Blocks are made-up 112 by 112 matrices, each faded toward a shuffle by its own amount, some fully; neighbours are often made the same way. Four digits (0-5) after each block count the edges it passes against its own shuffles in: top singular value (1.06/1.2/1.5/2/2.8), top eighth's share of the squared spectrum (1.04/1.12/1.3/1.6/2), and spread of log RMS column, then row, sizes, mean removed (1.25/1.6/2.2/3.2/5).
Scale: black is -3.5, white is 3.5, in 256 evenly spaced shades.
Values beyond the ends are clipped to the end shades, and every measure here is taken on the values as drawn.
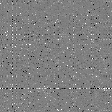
4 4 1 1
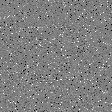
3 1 0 0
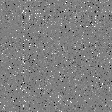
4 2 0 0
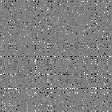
4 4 2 2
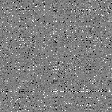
4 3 2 2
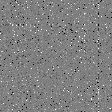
3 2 1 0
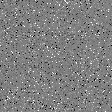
3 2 0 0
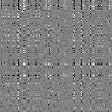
5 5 4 3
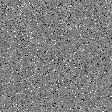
2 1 0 0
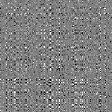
5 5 4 3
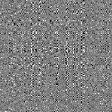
5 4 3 3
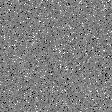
0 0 0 0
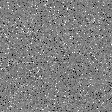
2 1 0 0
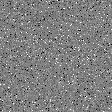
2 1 0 0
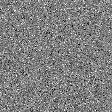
0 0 1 0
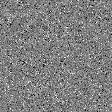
0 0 1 0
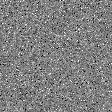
0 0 0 0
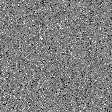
0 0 0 0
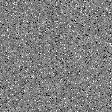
3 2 1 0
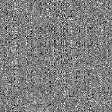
4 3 3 2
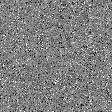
2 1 0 0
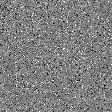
2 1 0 0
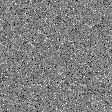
0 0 0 0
